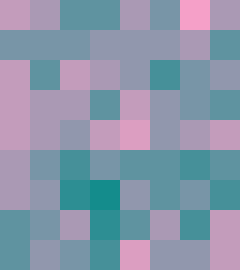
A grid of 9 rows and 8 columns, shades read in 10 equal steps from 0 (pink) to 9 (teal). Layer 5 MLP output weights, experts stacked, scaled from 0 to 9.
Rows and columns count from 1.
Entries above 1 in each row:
7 8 8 8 7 8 8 8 7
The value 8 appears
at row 7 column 3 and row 8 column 4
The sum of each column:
31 38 43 50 31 43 39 38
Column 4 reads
6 4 3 6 2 5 9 8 7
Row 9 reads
6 4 5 7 1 4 4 2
